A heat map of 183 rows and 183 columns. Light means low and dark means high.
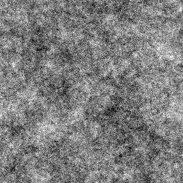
The histogram is bell-shaped. Overall the values sit about 50% of the way up the scale. No overall slope runs across the table. The texture is blotchy. No regular stripes run through it.
